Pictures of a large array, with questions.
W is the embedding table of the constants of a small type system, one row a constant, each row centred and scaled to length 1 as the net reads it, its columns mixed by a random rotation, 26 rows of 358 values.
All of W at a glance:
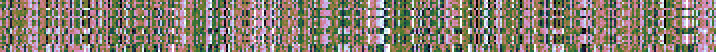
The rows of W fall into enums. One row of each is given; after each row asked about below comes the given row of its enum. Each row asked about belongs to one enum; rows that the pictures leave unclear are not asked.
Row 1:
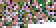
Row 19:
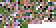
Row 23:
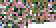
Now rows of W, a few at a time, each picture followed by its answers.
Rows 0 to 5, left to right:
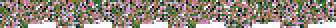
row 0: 19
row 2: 19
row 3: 19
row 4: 23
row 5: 1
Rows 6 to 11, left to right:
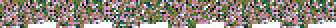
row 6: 1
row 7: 1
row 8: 23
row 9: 19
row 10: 1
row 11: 1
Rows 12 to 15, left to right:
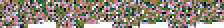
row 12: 1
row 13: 19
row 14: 23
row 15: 23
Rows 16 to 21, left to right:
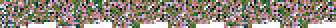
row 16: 23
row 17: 1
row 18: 19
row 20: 1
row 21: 19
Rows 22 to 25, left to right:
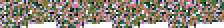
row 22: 23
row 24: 23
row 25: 23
